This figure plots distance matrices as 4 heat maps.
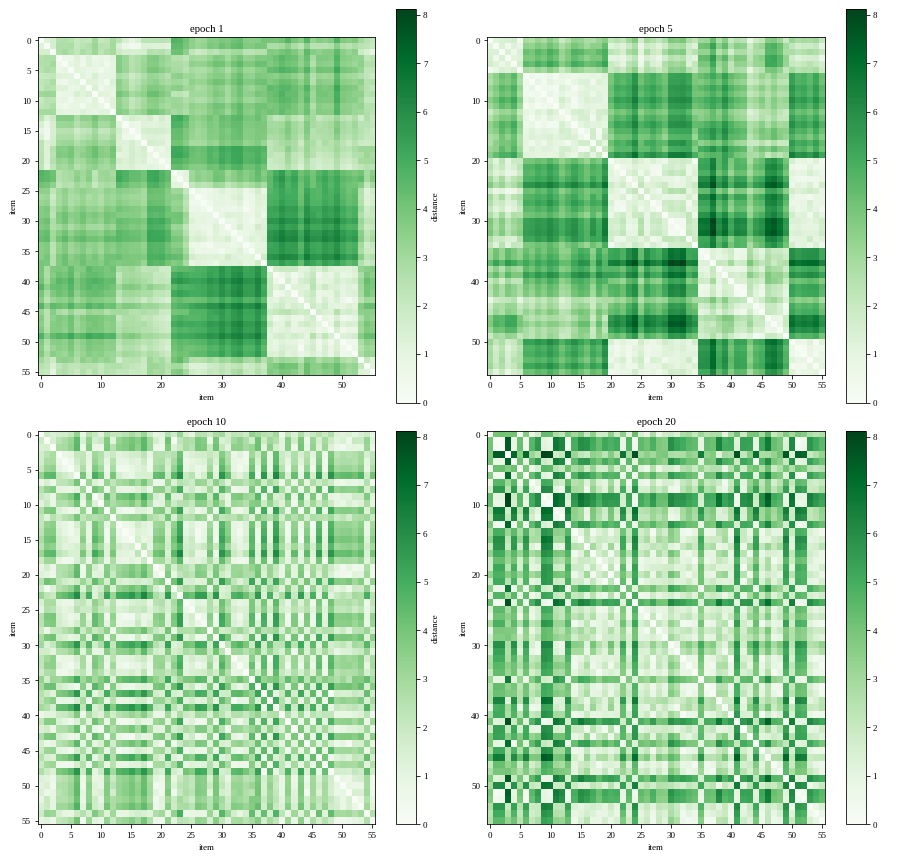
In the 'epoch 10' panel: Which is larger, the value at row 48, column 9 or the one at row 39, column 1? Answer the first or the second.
the second
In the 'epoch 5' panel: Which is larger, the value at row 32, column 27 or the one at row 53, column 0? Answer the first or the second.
the second
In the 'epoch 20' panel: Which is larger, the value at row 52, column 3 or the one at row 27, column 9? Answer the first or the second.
the first
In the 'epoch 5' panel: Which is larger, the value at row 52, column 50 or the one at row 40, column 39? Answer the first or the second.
the second
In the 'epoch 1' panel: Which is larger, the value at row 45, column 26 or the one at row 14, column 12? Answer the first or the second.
the first
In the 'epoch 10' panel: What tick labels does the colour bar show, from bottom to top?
0, 1, 2, 3, 4, 5, 6, 7, 8
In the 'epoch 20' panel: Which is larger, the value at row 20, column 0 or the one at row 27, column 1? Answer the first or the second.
the second
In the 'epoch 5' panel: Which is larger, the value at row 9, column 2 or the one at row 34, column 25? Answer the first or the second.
the first
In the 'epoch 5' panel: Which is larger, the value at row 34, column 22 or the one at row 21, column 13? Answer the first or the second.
the second
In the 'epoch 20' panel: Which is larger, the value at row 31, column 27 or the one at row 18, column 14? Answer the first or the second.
the first
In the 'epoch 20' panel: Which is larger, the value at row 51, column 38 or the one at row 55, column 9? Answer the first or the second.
the first
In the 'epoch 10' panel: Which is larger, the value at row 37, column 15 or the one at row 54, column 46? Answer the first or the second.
the first
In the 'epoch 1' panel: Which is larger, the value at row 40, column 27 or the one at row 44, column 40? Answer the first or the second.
the first
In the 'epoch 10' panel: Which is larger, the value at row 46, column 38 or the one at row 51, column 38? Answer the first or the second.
the first
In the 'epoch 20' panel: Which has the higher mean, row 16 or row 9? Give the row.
9
